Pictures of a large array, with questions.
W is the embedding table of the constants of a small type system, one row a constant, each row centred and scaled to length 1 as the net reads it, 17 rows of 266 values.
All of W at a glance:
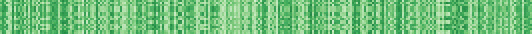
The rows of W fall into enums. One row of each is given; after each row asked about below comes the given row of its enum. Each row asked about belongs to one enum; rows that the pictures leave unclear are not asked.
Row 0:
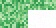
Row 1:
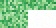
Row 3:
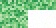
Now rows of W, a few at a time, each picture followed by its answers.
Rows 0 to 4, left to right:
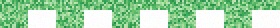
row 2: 0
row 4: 3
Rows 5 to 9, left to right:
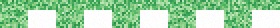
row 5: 3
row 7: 0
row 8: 3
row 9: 1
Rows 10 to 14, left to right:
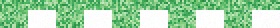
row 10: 0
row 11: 0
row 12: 1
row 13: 3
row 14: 1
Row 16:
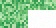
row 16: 0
